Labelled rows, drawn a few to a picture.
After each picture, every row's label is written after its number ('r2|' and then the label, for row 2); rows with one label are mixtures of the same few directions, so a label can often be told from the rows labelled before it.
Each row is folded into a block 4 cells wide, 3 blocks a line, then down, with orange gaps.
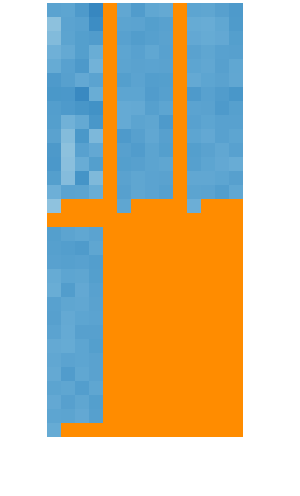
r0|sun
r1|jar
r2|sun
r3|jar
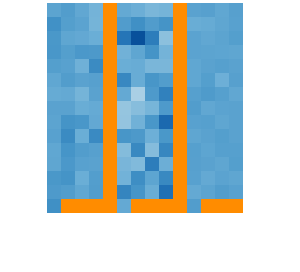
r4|sun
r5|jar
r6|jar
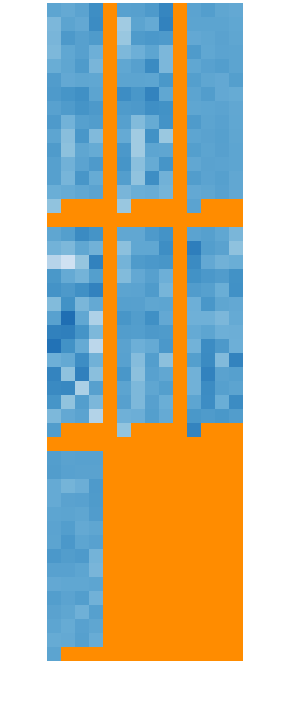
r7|sun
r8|sun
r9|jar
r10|jar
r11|sun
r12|sun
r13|jar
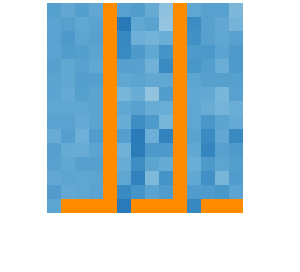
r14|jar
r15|sun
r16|sun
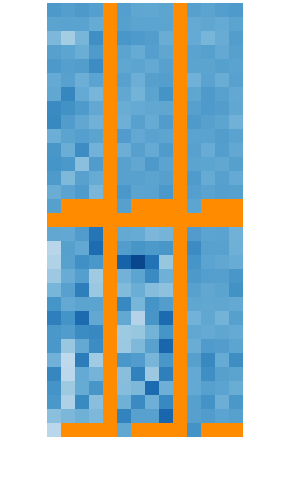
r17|jar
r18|jar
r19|jar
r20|sun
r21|jar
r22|sun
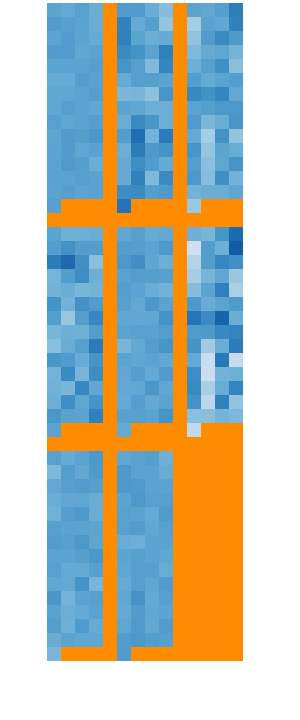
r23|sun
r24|sun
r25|sun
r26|jar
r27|jar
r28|sun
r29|sun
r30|sun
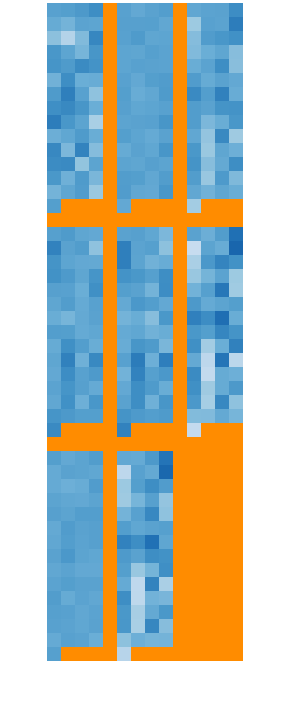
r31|jar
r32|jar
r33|sun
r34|sun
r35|sun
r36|sun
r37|jar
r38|sun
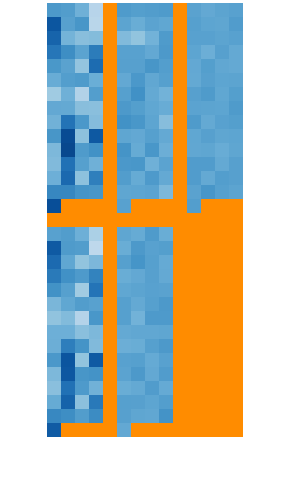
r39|sun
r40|jar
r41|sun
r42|sun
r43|jar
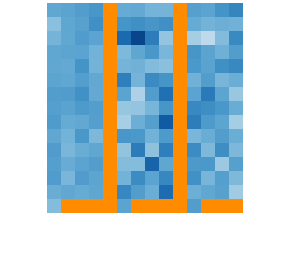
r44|sun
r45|jar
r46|jar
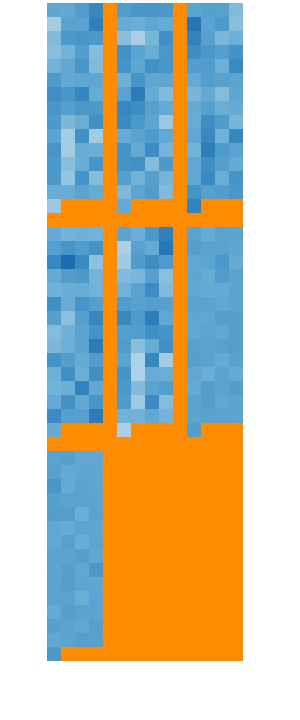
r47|sun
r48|jar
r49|sun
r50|jar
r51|sun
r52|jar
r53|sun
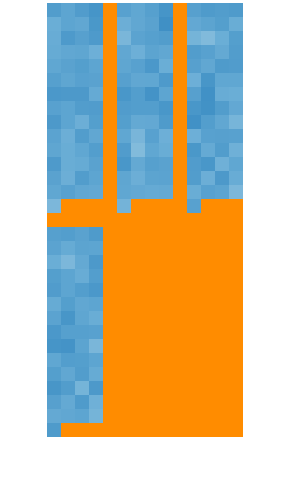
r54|sun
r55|sun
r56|jar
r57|jar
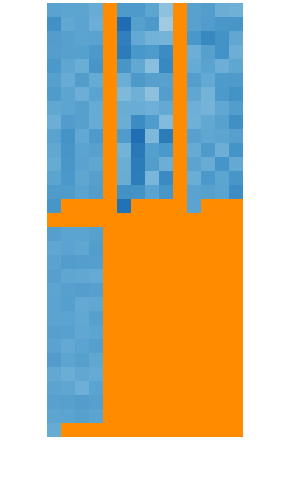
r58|sun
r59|sun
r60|jar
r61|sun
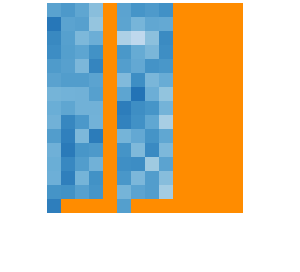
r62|sun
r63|jar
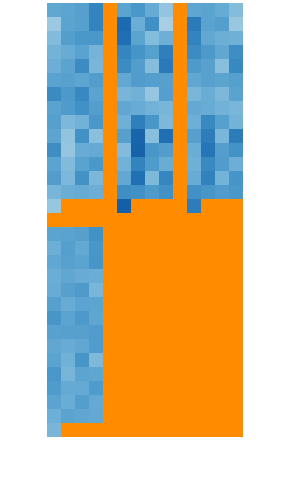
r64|sun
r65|sun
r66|sun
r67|sun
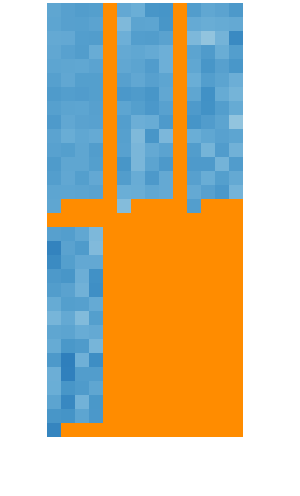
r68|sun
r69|sun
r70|jar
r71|sun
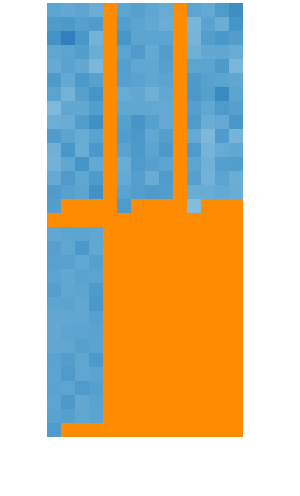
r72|jar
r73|sun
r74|sun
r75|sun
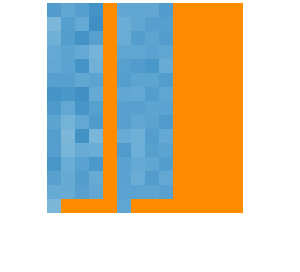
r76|sun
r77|sun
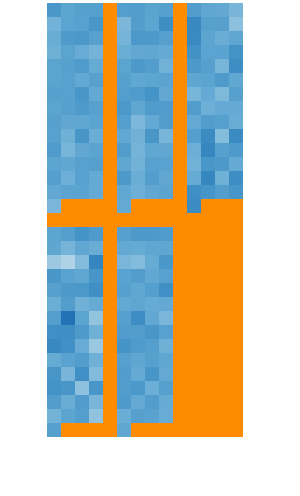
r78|sun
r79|sun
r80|sun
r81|jar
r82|jar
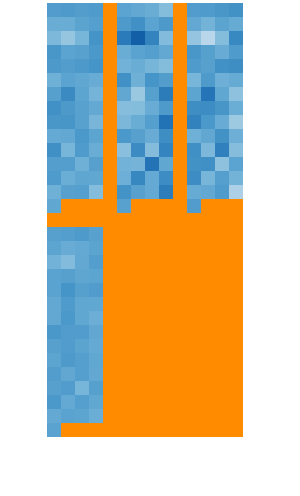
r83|jar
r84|jar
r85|jar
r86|jar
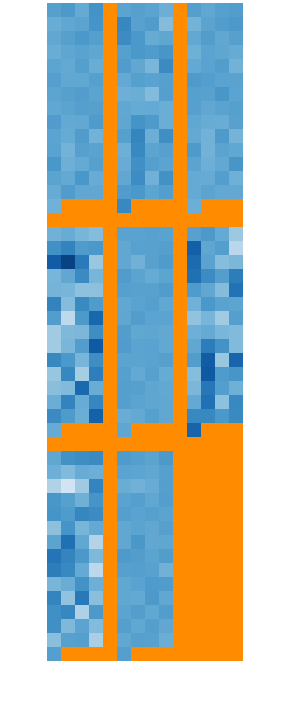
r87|sun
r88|sun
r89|sun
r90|jar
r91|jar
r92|sun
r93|jar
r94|jar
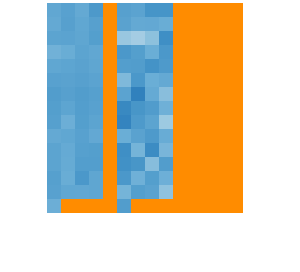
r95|sun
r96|jar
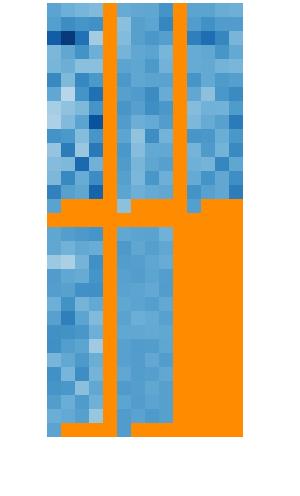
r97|jar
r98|sun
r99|jar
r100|jar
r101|sun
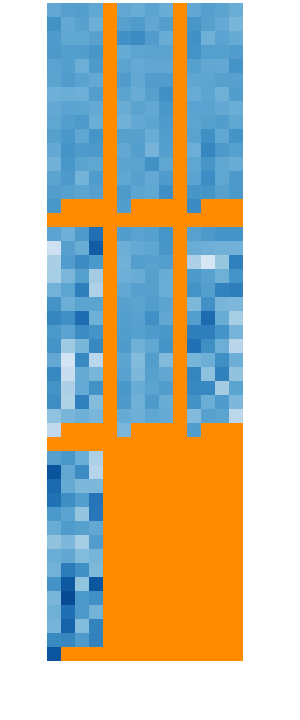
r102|sun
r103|jar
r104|sun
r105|sun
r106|sun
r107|jar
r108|sun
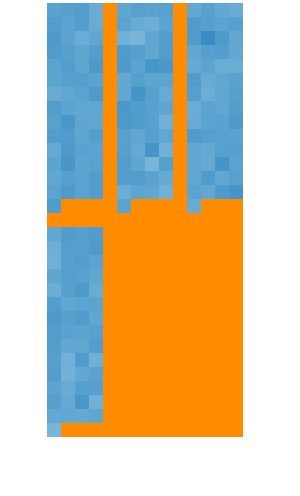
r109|sun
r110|jar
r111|jar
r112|sun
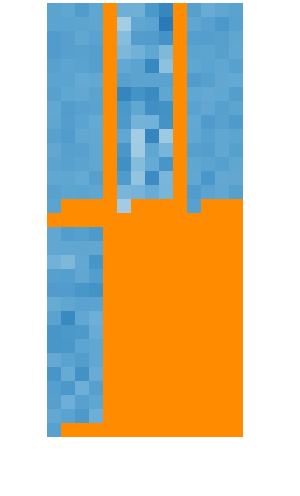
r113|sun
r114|sun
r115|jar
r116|jar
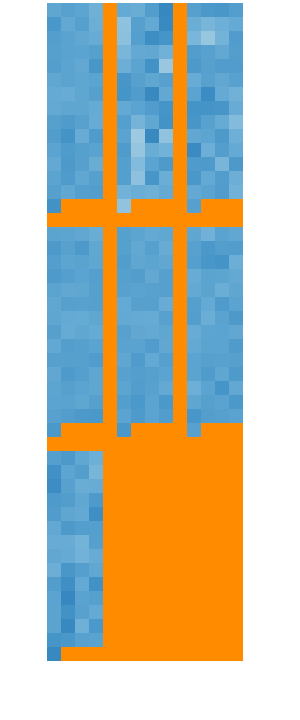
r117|sun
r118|sun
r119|jar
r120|sun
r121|sun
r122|jar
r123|sun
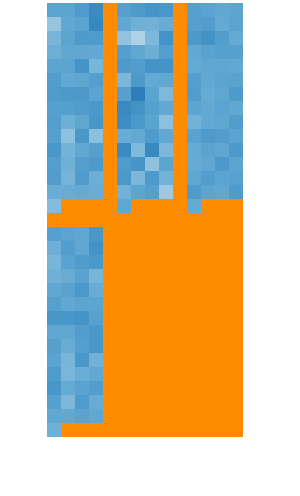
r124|sun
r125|jar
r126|jar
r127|sun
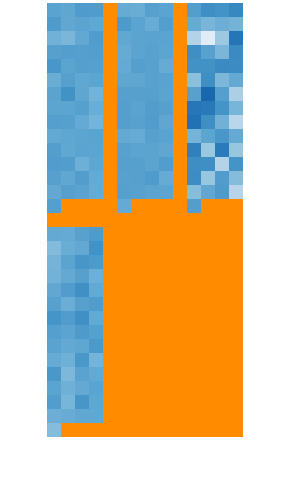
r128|jar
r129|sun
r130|jar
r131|sun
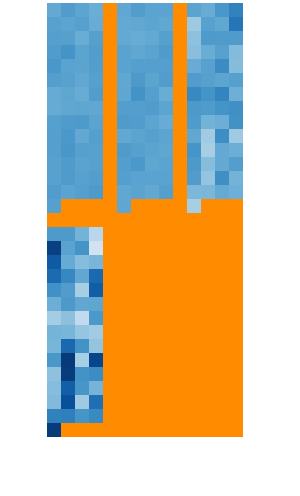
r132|sun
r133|jar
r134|sun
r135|sun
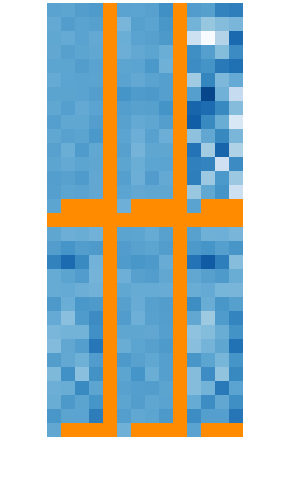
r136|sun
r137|sun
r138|jar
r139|jar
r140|jar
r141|jar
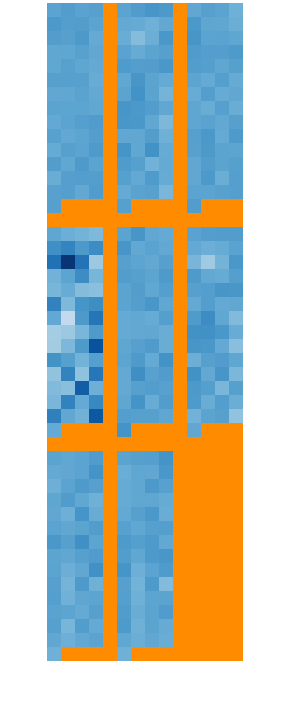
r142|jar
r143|jar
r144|sun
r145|jar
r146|sun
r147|jar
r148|sun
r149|sun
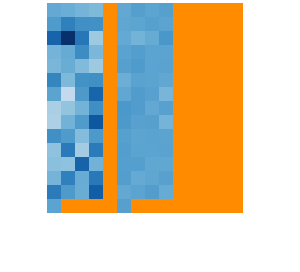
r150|jar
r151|jar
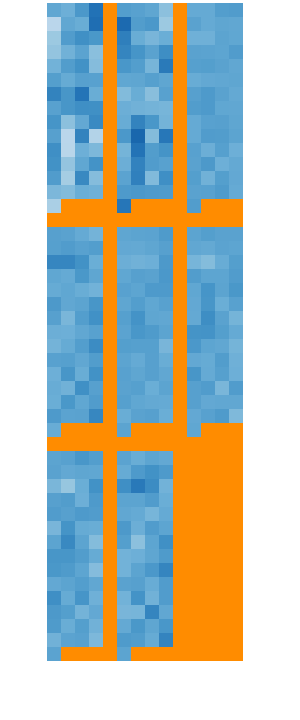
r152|sun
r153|sun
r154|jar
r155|jar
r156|jar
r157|jar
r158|jar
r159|jar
